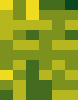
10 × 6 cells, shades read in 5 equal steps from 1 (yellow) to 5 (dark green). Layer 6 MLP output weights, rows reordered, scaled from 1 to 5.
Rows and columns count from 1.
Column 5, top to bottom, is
4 3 3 3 2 3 2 3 3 2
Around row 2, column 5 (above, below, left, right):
4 3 3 3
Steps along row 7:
down up down down up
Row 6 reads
3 3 3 3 3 3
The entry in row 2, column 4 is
3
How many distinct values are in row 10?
2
